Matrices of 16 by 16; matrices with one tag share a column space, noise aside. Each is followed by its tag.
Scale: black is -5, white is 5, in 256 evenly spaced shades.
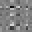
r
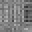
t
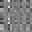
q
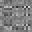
r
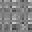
q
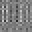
t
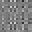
q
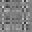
q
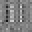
t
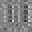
t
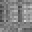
t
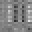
t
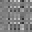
q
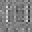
t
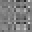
q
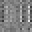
t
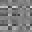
r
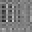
t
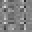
q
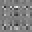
r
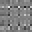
r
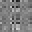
q
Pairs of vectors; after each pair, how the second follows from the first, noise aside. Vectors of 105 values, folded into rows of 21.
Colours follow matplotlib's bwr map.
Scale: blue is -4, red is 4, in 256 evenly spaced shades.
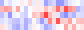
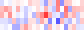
sign-scrambled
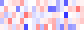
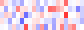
negated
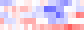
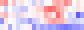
negated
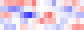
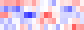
copied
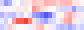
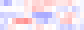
shrunk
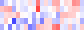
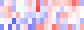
copied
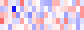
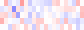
shrunk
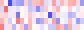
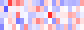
negated
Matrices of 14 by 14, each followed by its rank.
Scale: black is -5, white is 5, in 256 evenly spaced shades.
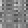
two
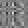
two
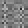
two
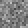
full rank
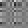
one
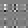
one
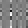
one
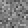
full rank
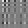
one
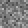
full rank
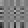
one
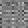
two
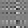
one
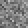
full rank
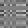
one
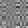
two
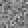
full rank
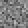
full rank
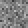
full rank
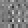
two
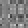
two
